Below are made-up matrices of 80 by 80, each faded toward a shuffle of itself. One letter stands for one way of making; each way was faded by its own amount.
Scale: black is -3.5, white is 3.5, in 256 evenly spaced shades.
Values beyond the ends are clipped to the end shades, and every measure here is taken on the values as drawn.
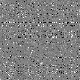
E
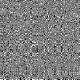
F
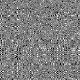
F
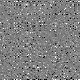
E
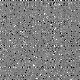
E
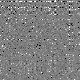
E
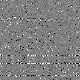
E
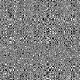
F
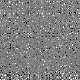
E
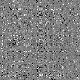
E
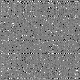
E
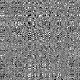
F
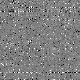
E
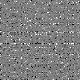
E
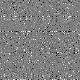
E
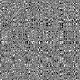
F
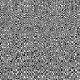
F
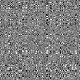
F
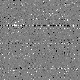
E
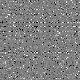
E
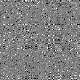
E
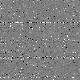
E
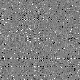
E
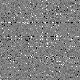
E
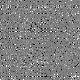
E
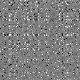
E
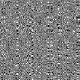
F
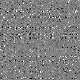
E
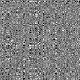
F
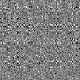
F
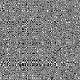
F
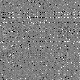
E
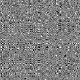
F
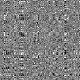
F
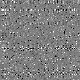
E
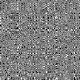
F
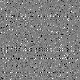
E
